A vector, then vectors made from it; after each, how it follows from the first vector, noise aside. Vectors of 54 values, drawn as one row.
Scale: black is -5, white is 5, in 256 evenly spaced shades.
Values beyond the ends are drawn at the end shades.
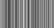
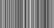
reversed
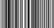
scaled up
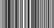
scaled up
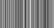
reversed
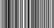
scaled up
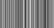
reversed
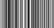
scaled up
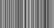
reversed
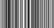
scaled up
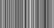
reversed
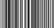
scaled up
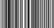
scaled up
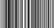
scaled up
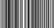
scaled up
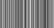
reversed
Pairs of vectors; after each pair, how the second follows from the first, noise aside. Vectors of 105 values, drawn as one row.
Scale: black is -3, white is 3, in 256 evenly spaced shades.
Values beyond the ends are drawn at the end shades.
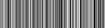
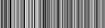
reversed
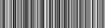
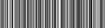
reversed
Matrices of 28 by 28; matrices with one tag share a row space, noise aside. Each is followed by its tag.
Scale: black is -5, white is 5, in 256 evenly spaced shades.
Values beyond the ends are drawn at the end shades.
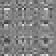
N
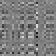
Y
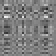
N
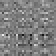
N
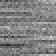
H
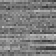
H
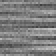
H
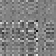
Y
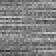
H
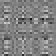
N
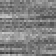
H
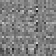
Y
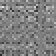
Y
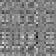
Y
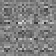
N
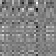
Y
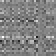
Y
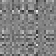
Y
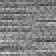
H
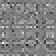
Y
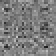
N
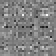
N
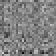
N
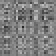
N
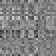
Y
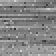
H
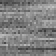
H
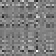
Y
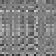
Y
